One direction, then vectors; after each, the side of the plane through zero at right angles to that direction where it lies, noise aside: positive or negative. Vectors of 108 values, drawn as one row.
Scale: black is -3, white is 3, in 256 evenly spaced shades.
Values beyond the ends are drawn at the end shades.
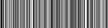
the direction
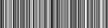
positive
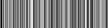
positive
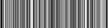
positive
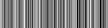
negative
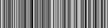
negative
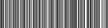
positive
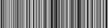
positive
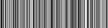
positive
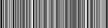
positive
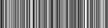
positive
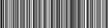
positive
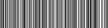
positive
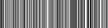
positive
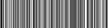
positive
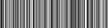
positive
